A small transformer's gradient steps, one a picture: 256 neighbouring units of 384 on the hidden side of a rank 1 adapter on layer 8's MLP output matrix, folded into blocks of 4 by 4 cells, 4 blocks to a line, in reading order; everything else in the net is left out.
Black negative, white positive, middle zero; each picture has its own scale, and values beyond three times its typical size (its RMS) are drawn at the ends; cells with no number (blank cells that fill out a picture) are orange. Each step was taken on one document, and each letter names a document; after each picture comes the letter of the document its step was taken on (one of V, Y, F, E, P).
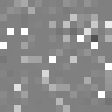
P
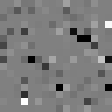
P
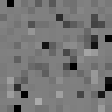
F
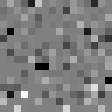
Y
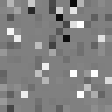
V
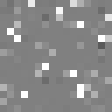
V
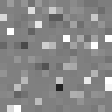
Y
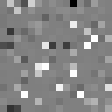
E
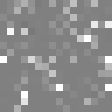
P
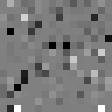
F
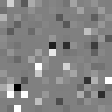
Y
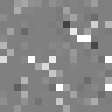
P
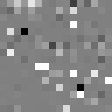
E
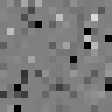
Y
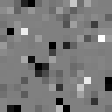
E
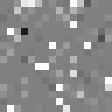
E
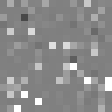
F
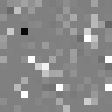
P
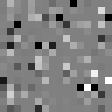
V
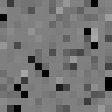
Y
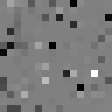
V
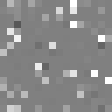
V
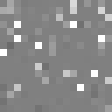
V
